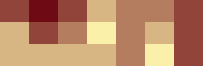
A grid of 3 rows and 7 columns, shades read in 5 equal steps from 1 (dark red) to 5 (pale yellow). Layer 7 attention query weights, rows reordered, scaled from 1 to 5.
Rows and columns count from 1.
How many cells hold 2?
6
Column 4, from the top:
4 5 4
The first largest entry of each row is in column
4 4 6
